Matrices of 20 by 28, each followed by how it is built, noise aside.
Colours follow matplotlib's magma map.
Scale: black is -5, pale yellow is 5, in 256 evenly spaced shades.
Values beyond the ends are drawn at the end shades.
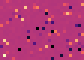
sparse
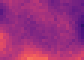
smooth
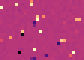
sparse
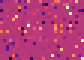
sparse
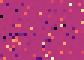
sparse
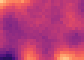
smooth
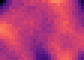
smooth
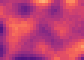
smooth
